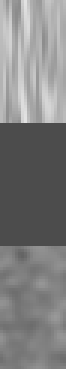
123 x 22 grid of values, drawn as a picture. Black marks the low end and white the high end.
It is made of 3 by 1 panels. Panel 1,1: high, streaked downward. Panel 2,1: low, flat. Panel 3,1: middling, blotchy, faint in contrast.
